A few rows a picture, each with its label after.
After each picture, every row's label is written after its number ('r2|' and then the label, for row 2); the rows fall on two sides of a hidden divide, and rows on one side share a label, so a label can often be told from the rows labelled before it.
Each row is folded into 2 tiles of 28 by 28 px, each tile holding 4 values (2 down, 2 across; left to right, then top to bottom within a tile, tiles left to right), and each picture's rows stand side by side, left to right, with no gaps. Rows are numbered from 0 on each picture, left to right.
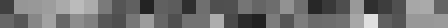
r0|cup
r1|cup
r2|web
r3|web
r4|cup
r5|web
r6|web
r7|cup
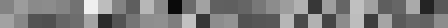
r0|cup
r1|cup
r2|cup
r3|cup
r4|cup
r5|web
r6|cup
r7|web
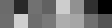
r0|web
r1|web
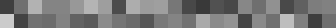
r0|cup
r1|cup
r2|cup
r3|web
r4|cup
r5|cup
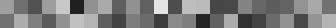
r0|web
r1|web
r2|cup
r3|cup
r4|cup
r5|cup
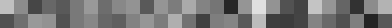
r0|web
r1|cup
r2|web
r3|cup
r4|cup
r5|cup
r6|cup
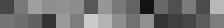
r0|cup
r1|web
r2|web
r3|cup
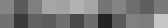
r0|cup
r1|cup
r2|web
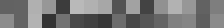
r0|cup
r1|cup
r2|cup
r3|web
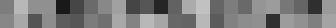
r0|cup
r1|cup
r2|web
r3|cup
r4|cup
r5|web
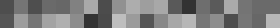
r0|web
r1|cup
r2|cup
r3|web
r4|web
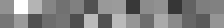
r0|cup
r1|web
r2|web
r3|cup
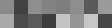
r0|cup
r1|web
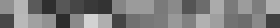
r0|web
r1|web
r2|cup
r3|web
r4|cup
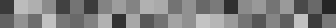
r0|cup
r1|web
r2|cup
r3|web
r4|cup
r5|web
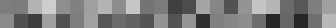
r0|cup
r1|cup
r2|cup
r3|cup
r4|cup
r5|cup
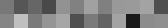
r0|web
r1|cup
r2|cup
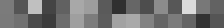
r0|cup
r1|cup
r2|web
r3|cup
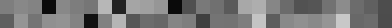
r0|web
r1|cup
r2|cup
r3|cup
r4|cup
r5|web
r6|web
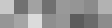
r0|web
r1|cup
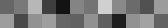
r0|cup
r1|cup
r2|web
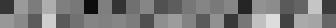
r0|cup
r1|web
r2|cup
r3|cup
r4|web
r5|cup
